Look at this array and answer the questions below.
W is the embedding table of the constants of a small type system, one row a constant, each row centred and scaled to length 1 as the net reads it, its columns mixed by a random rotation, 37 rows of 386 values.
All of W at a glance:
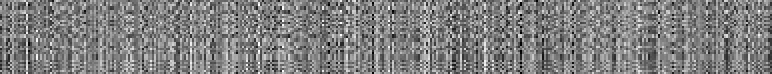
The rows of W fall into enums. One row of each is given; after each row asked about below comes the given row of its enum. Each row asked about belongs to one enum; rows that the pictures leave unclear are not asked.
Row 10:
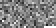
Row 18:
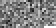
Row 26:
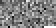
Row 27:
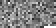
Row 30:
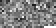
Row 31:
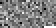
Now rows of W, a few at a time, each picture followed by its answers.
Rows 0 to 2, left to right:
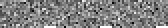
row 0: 18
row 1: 26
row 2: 31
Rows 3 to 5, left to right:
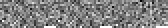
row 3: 10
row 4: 10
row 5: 18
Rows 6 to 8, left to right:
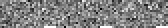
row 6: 18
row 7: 26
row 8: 30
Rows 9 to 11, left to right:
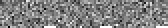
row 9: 26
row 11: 18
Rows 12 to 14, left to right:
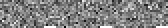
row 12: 10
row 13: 26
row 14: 30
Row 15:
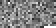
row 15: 27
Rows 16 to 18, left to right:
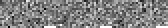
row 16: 26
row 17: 18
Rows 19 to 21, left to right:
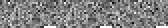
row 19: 27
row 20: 27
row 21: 31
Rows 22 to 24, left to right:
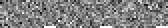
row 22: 31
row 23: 10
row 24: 30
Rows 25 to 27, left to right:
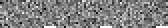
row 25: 31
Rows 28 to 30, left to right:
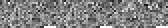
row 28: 27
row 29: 27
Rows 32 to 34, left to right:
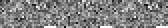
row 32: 30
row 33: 26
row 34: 30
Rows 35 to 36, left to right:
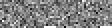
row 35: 10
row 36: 26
